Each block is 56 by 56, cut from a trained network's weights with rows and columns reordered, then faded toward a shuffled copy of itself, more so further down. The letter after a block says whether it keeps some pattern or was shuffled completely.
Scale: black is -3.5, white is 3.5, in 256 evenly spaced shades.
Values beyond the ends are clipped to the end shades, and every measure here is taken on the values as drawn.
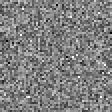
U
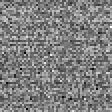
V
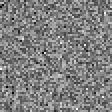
U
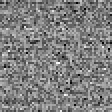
V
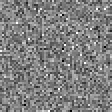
U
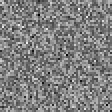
U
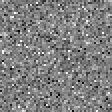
U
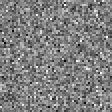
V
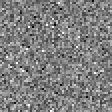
U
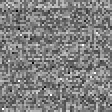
V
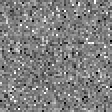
V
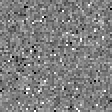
V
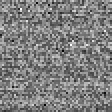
V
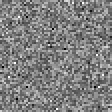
U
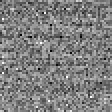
V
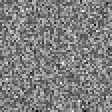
U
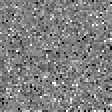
V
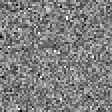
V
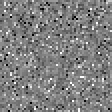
U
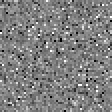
U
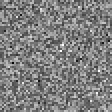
U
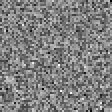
U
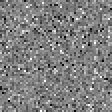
V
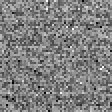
V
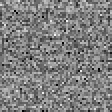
V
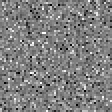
U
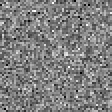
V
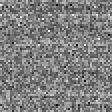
V
